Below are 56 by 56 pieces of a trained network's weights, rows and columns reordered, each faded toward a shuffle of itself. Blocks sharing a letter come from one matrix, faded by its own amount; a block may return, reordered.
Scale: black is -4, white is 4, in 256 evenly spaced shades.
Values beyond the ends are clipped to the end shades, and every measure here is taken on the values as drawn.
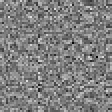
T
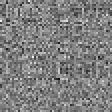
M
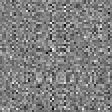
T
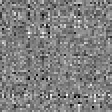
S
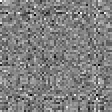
S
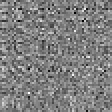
S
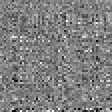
S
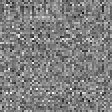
S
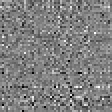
S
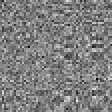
T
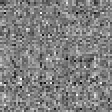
S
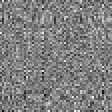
T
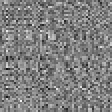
M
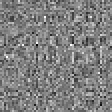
T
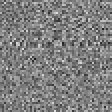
M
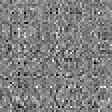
S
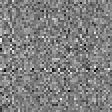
S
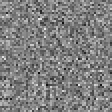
T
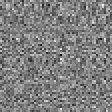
T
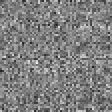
M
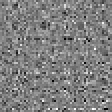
S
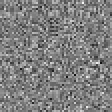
T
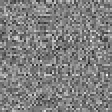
M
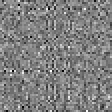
S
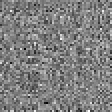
T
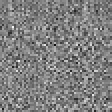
M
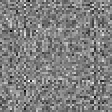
T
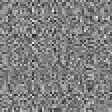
M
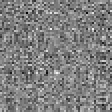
T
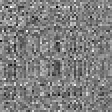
S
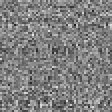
M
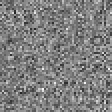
T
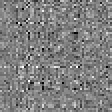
S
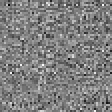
T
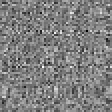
T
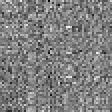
T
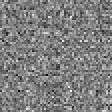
T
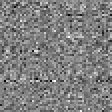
S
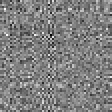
T
